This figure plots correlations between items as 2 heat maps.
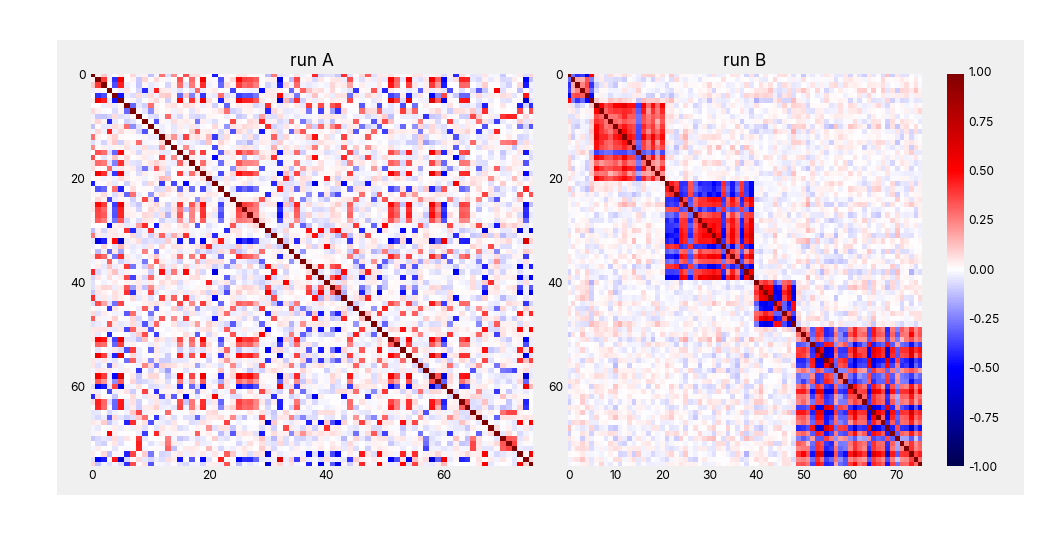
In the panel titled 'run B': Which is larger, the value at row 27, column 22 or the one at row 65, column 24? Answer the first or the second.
the second
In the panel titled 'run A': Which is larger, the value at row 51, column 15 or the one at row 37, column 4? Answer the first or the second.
the first
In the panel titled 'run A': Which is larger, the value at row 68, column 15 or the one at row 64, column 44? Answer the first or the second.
the second
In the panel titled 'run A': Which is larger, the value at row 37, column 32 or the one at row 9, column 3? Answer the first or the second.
the first
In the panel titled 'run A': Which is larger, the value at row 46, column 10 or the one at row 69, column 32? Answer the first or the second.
the second
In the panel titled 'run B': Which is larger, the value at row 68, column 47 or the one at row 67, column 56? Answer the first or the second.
the first
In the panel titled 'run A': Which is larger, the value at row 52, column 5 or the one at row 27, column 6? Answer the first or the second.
the first
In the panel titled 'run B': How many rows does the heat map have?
76
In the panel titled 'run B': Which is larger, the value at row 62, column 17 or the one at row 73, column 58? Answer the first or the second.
the first
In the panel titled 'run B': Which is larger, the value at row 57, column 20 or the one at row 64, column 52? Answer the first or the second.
the second
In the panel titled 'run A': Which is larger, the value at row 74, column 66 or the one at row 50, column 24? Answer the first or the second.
the second
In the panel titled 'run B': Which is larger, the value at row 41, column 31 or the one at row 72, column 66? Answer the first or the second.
the second
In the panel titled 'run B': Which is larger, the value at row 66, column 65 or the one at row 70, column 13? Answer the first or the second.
the first
